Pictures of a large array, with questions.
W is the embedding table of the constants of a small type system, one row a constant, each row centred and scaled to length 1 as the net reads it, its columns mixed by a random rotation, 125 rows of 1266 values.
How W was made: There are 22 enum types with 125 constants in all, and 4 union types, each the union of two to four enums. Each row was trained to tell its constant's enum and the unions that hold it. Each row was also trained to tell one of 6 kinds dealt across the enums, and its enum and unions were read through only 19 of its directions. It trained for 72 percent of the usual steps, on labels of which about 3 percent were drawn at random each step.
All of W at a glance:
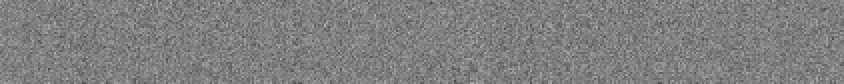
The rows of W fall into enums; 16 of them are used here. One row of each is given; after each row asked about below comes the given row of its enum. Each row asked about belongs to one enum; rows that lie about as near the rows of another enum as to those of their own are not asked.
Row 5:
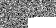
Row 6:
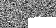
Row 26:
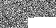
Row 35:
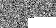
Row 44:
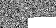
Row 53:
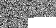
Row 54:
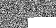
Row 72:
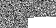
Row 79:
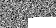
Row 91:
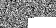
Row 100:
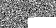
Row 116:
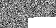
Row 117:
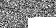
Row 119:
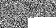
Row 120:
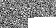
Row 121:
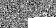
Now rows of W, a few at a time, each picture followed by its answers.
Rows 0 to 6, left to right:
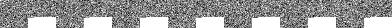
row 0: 120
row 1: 53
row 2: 54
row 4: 6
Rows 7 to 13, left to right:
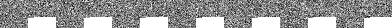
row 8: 91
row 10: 120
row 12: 44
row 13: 116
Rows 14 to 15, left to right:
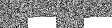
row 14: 44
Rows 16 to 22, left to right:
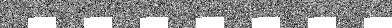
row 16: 35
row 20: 44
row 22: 35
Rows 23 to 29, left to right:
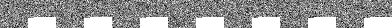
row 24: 26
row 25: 119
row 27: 5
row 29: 100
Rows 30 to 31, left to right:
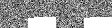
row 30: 72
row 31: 44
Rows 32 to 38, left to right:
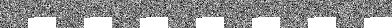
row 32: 121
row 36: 53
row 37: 54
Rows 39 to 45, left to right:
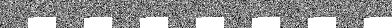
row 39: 53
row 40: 116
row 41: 54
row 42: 5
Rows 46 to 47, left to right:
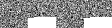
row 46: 6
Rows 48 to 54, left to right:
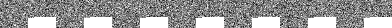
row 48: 26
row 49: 26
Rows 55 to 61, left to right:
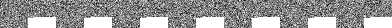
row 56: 120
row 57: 100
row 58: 5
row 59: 117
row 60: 26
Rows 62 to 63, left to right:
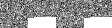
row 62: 91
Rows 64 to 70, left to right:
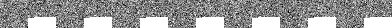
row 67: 5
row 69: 72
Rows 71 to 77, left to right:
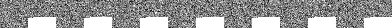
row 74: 26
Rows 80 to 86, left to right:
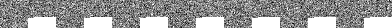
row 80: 53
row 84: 44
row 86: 120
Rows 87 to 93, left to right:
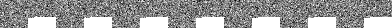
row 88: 100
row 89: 91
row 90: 53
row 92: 100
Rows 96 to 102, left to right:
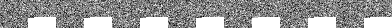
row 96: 54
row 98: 121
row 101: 72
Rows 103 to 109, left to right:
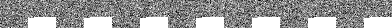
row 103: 72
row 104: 91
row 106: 72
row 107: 5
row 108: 116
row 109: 54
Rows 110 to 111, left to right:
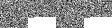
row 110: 5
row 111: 91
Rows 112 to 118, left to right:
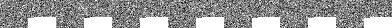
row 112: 120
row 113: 44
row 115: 121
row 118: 53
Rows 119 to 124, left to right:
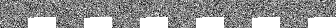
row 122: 26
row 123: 100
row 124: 54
